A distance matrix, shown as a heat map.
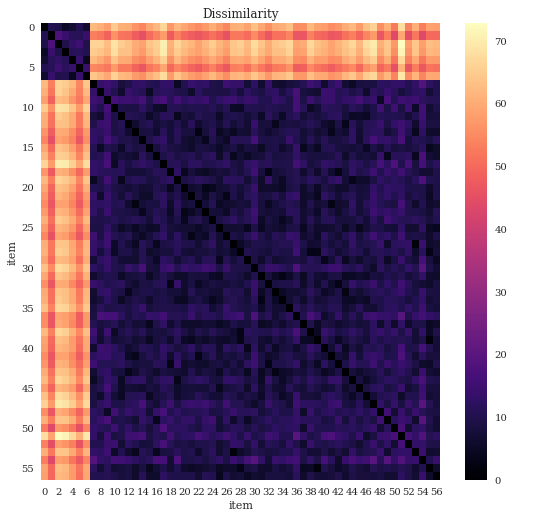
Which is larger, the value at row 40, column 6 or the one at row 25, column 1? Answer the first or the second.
the first
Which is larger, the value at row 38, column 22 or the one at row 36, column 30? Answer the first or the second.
the second
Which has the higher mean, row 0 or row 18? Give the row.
0
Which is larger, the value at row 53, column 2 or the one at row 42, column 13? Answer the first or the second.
the first
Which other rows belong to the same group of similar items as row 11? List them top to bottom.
7, 8, 9, 10, 12, 13, 14, 15, 16, 17, 18, 19, 20, 21, 22, 23, 24, 25, 26, 27, 28, 29, 30, 31, 32, 33, 34, 35, 36, 37, 38, 39, 40, 41, 42, 43, 44, 45, 46, 47, 48, 49, 50, 51, 52, 53, 54, 55, 56
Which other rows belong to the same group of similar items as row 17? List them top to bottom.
7, 8, 9, 10, 11, 12, 13, 14, 15, 16, 18, 19, 20, 21, 22, 23, 24, 25, 26, 27, 28, 29, 30, 31, 32, 33, 34, 35, 36, 37, 38, 39, 40, 41, 42, 43, 44, 45, 46, 47, 48, 49, 50, 51, 52, 53, 54, 55, 56
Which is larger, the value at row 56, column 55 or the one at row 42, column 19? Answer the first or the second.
the second
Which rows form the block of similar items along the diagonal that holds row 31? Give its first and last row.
7 to 56
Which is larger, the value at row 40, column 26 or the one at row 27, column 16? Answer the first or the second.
the first
